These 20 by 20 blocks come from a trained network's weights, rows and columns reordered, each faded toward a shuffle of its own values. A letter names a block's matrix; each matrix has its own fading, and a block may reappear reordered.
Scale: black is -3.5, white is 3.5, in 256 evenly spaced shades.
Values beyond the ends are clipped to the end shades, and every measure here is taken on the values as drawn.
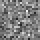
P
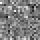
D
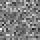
D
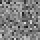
D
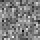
P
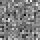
P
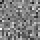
D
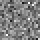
D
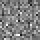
P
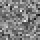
D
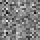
D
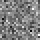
P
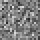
P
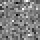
P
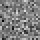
D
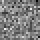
D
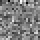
D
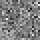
D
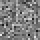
P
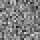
P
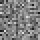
D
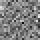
D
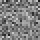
D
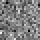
P
